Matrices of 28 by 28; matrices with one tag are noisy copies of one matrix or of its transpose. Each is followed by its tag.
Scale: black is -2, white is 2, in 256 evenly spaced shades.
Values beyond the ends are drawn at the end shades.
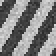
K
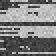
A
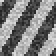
K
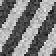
K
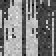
A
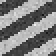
K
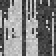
A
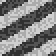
K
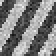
K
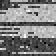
A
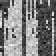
A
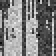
A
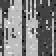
A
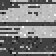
A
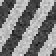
K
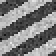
K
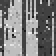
A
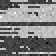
A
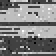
A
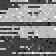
A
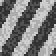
K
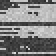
A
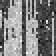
A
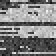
A
